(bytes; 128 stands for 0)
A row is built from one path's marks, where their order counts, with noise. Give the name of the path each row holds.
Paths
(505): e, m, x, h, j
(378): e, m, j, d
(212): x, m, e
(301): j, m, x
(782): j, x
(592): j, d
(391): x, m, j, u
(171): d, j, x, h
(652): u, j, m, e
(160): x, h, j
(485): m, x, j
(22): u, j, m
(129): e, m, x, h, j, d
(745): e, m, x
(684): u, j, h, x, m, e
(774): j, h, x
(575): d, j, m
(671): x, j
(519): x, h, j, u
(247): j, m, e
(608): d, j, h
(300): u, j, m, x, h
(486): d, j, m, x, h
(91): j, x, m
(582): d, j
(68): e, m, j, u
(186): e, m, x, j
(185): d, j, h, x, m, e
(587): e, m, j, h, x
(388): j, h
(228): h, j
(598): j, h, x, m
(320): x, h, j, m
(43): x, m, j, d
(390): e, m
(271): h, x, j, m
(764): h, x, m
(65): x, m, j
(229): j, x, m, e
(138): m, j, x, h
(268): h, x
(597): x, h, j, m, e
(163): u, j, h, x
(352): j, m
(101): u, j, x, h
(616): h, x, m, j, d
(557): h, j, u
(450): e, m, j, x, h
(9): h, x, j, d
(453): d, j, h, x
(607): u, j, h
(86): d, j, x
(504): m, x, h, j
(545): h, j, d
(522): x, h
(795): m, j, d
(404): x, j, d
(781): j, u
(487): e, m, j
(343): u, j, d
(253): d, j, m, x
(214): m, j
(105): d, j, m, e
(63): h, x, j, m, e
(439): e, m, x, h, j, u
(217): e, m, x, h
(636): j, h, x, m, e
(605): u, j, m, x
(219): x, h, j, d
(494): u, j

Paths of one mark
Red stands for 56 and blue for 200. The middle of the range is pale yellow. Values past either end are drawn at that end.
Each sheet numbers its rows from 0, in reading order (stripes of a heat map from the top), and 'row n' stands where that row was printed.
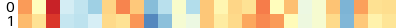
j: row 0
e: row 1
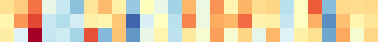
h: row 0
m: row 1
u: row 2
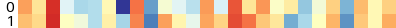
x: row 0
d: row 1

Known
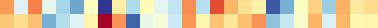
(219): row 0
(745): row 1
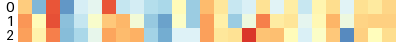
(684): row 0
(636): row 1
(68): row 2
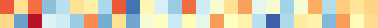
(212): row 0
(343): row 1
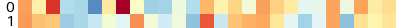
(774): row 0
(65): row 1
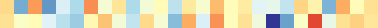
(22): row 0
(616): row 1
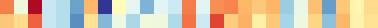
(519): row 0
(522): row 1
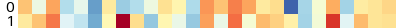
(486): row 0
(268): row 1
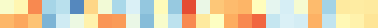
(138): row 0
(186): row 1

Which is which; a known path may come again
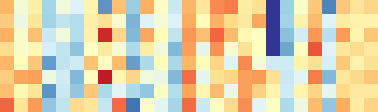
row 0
(575)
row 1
(129)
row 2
(253)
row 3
(616)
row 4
(91)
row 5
(228)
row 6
(598)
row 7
(212)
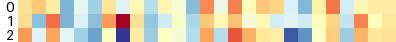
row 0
(764)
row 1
(605)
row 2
(219)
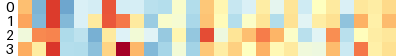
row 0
(684)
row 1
(652)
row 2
(504)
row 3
(782)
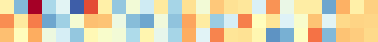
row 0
(607)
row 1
(636)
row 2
(545)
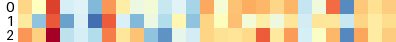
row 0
(557)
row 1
(300)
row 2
(781)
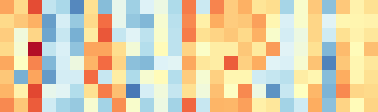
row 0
(522)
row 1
(217)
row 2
(450)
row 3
(494)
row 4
(68)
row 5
(22)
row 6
(592)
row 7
(671)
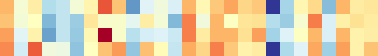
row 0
(378)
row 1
(271)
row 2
(587)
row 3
(86)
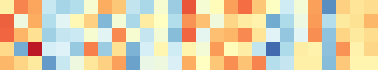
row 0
(214)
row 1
(185)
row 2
(65)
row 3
(343)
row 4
(390)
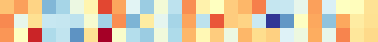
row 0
(186)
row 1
(43)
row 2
(774)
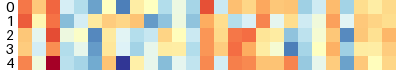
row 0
(160)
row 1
(229)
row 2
(608)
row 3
(486)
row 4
(519)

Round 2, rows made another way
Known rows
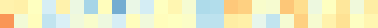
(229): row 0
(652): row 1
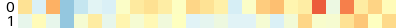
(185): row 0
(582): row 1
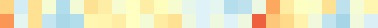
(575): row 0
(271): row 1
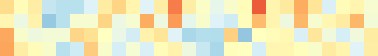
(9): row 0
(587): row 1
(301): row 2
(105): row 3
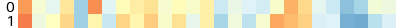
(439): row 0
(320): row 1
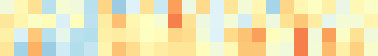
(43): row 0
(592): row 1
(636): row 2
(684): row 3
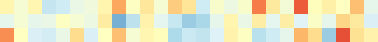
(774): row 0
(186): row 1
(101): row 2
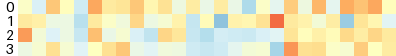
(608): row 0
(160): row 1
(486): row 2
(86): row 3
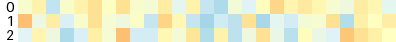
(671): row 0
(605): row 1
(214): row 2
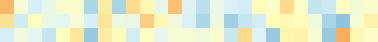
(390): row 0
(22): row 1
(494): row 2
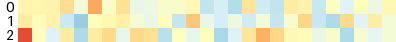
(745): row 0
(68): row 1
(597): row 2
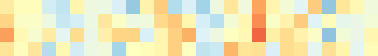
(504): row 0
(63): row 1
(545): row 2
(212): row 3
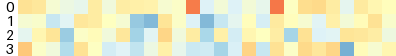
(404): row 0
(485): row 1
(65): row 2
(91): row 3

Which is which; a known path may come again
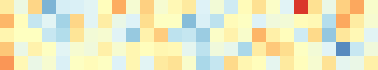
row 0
(163)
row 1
(450)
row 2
(504)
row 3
(352)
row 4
(247)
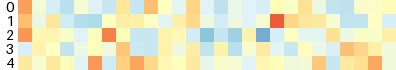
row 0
(390)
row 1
(271)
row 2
(253)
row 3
(214)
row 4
(388)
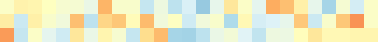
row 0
(782)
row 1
(607)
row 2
(300)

